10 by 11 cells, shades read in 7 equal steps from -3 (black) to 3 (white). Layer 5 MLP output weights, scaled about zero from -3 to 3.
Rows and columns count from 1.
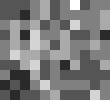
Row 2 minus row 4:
0 -2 0 -2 1 -1 -1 1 1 0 3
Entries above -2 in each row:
11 10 11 9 11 11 10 9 9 10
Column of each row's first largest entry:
8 5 8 4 4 2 4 4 5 10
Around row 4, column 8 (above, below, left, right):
2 0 1 -1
